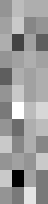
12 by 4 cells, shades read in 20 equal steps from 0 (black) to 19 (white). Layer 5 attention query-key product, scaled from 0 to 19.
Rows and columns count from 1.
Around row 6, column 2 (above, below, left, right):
13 19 11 12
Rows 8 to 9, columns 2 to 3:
8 13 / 10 13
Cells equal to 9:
4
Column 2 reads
14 15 5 12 13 15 19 8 10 12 0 9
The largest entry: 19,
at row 7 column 2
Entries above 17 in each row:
0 0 0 0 0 0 1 0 0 0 0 0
